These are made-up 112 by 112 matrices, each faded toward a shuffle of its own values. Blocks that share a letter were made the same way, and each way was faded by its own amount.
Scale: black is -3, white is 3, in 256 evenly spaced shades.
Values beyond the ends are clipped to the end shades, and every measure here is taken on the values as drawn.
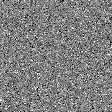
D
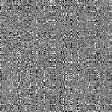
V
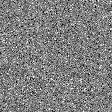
D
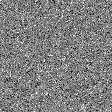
D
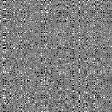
V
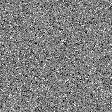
D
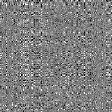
V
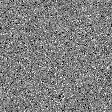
D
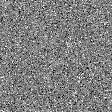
D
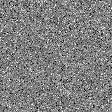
D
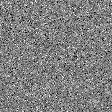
D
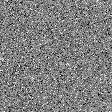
D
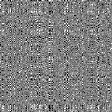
V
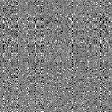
V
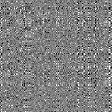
V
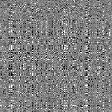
V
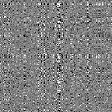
V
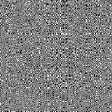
V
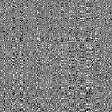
V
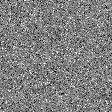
D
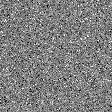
D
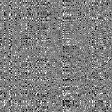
V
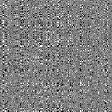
V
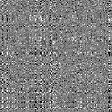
V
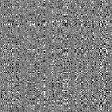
V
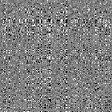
V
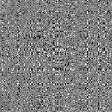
V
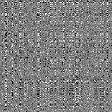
V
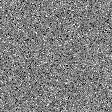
D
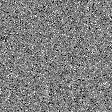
D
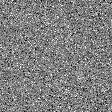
D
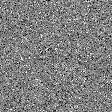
D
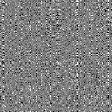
V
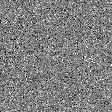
D
